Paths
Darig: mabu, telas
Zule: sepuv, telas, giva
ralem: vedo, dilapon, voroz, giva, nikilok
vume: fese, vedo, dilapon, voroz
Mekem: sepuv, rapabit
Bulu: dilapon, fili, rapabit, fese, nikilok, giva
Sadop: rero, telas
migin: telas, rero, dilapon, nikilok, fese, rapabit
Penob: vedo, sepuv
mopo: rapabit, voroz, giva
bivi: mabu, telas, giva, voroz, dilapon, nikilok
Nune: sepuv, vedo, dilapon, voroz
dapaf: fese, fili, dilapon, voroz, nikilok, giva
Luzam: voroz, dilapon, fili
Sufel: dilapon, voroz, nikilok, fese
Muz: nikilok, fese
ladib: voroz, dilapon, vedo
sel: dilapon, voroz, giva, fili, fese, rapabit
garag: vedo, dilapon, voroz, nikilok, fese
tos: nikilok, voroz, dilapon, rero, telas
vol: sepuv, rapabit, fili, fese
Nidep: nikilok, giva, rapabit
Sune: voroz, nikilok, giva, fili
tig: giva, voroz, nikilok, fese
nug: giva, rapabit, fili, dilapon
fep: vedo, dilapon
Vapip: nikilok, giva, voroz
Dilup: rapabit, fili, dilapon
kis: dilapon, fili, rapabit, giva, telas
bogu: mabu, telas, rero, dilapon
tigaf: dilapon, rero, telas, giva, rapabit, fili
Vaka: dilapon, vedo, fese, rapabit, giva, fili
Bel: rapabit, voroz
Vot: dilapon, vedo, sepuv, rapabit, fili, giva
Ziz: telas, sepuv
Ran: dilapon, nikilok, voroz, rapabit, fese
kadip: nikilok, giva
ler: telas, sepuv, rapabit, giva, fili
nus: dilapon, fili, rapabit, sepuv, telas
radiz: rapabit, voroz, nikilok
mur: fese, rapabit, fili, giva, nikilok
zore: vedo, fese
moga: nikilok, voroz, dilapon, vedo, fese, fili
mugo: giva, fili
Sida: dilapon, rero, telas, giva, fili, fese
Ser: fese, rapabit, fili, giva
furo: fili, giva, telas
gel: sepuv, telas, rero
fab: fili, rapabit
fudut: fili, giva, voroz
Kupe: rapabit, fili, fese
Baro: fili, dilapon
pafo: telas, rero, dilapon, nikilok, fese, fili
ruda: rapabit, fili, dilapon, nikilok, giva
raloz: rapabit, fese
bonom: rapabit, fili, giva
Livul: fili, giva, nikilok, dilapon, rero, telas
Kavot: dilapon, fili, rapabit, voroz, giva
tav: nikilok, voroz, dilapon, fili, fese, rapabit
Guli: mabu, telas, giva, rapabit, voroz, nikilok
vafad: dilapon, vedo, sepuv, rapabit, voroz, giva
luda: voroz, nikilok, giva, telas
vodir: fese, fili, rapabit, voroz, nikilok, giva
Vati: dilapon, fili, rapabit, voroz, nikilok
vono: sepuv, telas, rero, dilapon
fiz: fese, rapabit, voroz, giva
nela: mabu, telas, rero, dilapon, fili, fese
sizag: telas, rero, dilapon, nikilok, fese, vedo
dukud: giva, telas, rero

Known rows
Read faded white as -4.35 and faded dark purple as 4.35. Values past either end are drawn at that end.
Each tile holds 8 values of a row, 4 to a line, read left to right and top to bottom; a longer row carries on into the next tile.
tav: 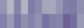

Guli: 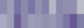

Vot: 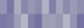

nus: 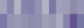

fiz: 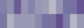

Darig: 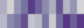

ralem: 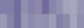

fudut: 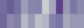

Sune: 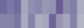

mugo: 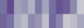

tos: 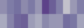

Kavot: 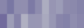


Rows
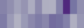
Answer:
Ser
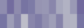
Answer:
vafad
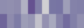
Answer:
Luzam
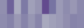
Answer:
tigaf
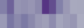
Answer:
Livul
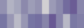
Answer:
vol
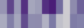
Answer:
gel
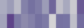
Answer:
fep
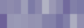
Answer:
sel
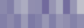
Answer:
ruda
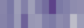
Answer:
Sida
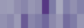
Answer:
migin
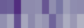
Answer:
Vapip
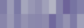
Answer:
vodir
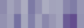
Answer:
Vati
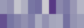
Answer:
Baro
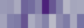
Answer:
bogu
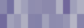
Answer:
nug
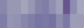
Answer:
Bulu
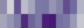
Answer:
Muz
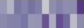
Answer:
vume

